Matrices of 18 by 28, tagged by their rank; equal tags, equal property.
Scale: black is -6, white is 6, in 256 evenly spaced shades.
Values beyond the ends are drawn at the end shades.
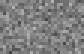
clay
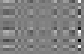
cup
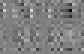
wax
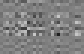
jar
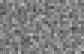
clay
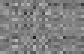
wax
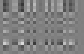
cup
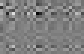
jar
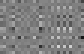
jar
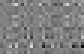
wax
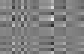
cup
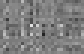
wax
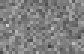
clay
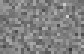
clay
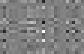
jar
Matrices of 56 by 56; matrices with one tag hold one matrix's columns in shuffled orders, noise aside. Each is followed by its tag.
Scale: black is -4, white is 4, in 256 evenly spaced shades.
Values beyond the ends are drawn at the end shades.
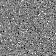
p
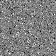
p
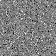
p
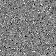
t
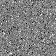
p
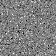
p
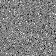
p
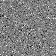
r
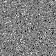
p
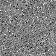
t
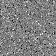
p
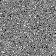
r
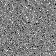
t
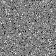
p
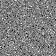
r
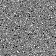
r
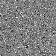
r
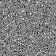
p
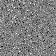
t
